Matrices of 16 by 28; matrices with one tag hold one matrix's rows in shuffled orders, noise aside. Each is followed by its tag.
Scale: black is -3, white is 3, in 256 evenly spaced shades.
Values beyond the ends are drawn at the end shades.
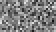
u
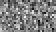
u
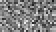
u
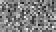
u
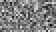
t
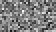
t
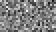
u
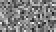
u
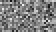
t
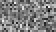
t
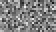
u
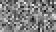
u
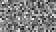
u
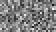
u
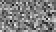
t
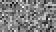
t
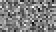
u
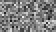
t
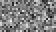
t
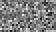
t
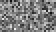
t
